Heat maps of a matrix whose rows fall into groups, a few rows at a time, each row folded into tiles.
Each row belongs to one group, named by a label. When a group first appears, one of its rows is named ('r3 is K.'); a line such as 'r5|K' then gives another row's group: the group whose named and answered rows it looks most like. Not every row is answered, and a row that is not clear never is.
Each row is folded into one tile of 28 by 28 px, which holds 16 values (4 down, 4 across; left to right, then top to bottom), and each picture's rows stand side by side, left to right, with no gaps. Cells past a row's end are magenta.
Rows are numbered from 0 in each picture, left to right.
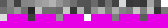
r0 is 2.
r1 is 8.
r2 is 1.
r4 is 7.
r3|2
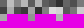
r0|8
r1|7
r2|7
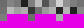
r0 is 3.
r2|1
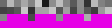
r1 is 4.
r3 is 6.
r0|6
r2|1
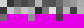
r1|7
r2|8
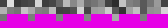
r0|7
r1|7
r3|3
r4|6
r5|3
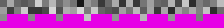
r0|7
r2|3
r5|1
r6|3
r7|8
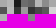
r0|1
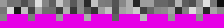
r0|1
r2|1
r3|6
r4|3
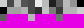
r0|3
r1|6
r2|3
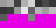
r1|3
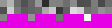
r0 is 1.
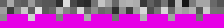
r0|7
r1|1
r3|8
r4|8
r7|1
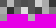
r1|6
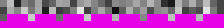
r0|4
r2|4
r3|2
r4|2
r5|7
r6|8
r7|1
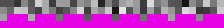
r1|6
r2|4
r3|4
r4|8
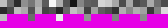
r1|8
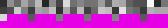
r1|4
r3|3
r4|1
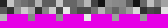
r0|6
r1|7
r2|1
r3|2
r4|3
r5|6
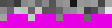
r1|1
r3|4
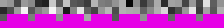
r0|4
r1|4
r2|7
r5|3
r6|4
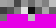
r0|4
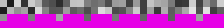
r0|3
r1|1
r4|4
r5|8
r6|4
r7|8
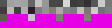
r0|8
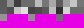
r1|6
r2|8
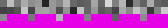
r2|1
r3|8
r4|4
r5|7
